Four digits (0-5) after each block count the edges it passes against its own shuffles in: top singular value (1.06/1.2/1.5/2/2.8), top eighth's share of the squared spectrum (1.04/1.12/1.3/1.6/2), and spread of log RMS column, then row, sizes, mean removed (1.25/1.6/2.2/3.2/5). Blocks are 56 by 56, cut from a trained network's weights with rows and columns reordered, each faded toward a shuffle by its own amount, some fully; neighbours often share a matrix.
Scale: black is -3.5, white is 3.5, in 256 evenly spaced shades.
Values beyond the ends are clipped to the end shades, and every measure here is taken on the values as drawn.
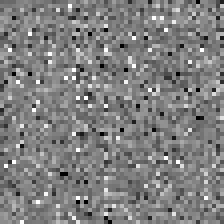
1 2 1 0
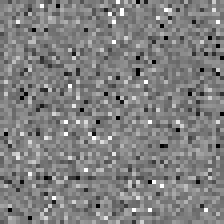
0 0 0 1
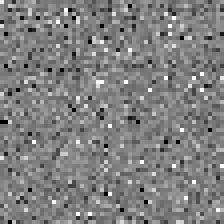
0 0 0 0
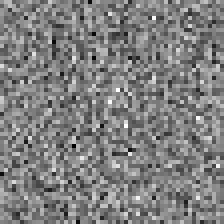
3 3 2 0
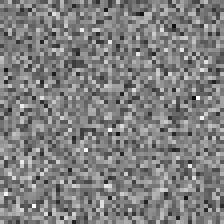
1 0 0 0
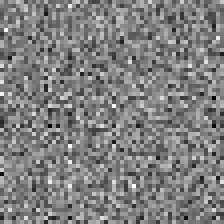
3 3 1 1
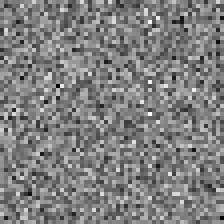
2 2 0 0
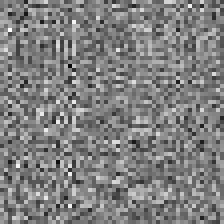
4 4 2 1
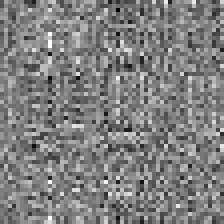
4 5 3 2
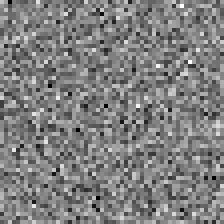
0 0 0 0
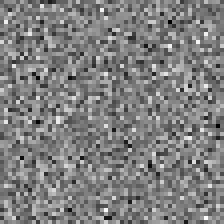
2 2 1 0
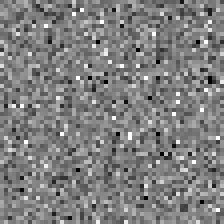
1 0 0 0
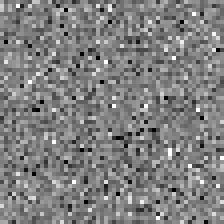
0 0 0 0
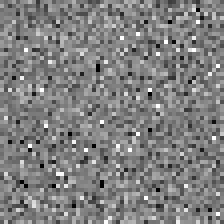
0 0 0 0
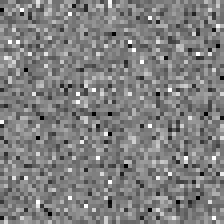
1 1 1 0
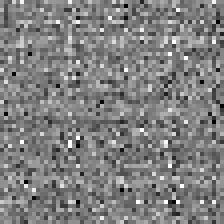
3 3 2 1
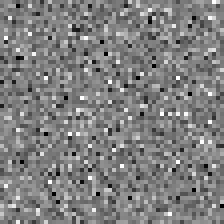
0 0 0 0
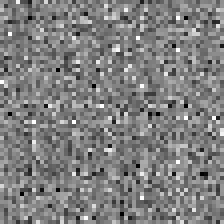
2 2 0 1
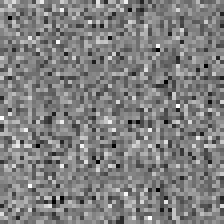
2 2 0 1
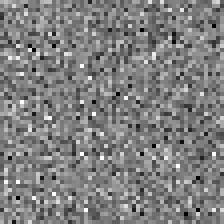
1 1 0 1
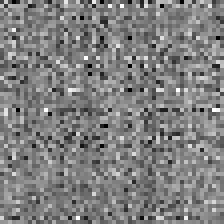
3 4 0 3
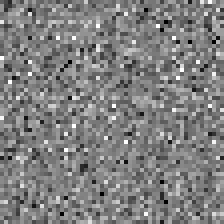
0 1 0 1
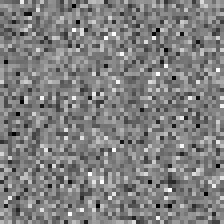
1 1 0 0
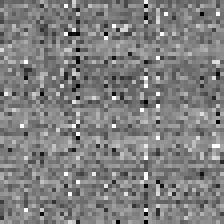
2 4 3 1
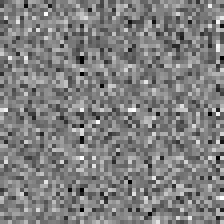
3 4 2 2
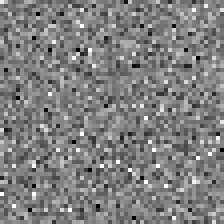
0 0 0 0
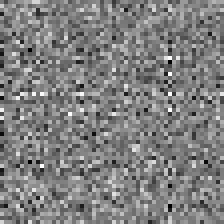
3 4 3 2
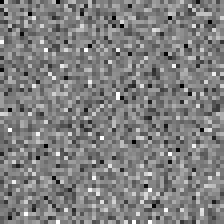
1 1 0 0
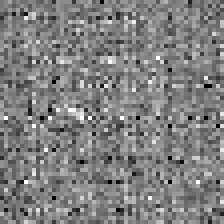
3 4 1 3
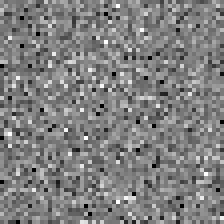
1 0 0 0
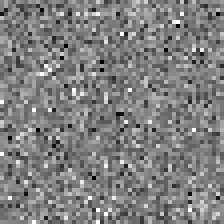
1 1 0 0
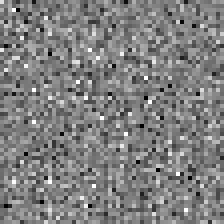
1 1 0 0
